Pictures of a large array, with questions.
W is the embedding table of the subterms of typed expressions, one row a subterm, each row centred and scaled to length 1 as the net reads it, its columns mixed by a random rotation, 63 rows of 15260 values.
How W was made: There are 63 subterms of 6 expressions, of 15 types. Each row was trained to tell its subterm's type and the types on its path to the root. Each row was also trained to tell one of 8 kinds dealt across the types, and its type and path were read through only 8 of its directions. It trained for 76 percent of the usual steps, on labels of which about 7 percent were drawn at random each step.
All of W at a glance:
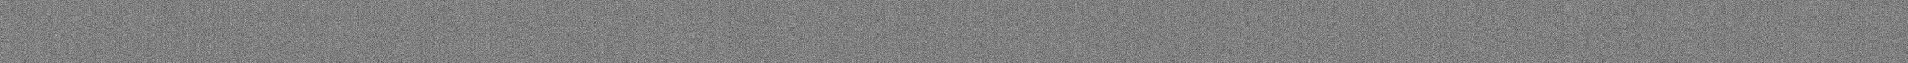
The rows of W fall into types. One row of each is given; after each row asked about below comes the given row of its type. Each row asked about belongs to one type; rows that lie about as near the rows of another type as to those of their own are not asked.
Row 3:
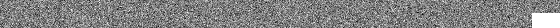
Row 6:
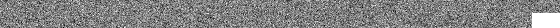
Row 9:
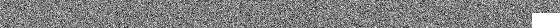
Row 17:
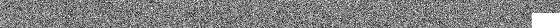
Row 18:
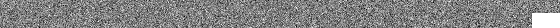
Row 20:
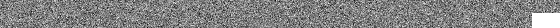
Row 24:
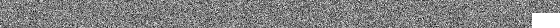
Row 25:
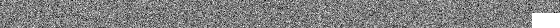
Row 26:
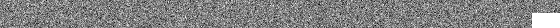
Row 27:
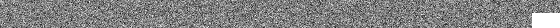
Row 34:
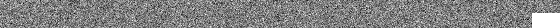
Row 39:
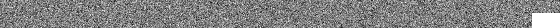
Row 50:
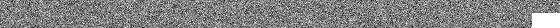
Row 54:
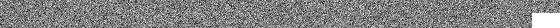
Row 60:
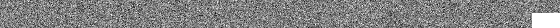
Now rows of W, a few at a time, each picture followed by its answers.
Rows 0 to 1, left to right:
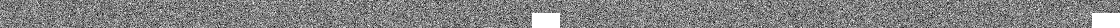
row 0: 17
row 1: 50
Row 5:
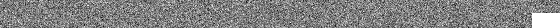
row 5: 60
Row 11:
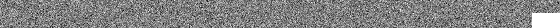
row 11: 24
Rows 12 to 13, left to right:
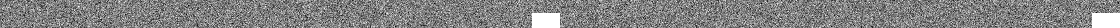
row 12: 25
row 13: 24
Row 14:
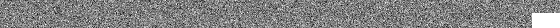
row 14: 54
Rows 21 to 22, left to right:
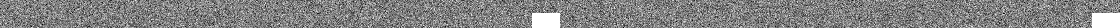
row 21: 26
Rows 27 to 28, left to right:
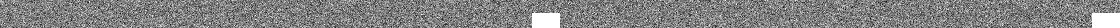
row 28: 54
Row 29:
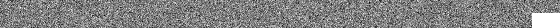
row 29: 3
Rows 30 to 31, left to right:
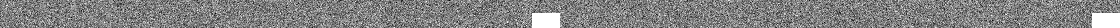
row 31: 9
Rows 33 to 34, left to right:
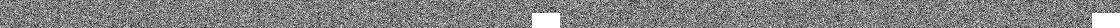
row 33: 3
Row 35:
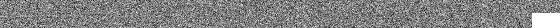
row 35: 34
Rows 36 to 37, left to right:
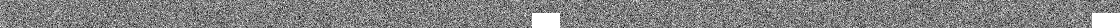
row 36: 6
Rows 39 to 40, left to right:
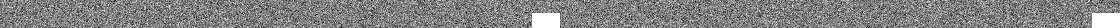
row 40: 60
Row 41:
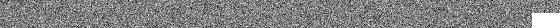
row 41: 54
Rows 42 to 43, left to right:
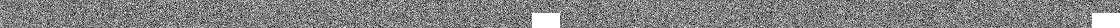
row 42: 17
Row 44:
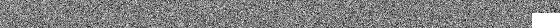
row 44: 26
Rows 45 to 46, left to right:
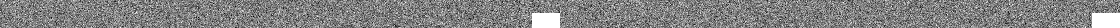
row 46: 6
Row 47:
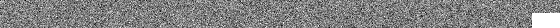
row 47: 34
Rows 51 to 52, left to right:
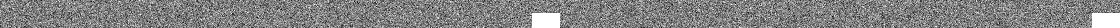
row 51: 25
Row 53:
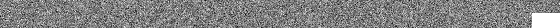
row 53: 50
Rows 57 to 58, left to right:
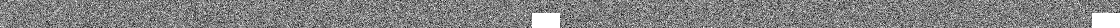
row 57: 6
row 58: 25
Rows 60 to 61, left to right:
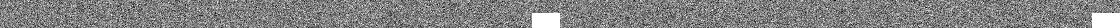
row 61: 17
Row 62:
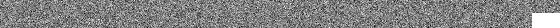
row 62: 20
